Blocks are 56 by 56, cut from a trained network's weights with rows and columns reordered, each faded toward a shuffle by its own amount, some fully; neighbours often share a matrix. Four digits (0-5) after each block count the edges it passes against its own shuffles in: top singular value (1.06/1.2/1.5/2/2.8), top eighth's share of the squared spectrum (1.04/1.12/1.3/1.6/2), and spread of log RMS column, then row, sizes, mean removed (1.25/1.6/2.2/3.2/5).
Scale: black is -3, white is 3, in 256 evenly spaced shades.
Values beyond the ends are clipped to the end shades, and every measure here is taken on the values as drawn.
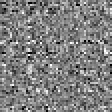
3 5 3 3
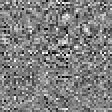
3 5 3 3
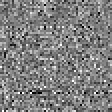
3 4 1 2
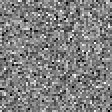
0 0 0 0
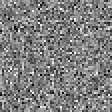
2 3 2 2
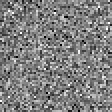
1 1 0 0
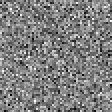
1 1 0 0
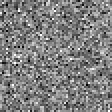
1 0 0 0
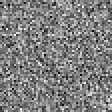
1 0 0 0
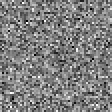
0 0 0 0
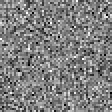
2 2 0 0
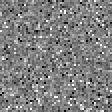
0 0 0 0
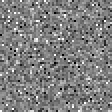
0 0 0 0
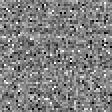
2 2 1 0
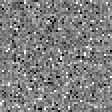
0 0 1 0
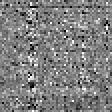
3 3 3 0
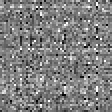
2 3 2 0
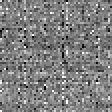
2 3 3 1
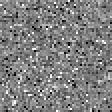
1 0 0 0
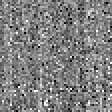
2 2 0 1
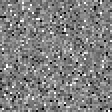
0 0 0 0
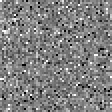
0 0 0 0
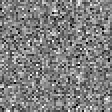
3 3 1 0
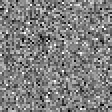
1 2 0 0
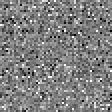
1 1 0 0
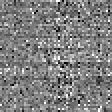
2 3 3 0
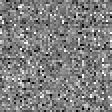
1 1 1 0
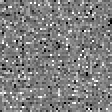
2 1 1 0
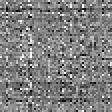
3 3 3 1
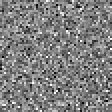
1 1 0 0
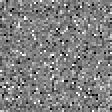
0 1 1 0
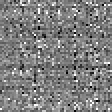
3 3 3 0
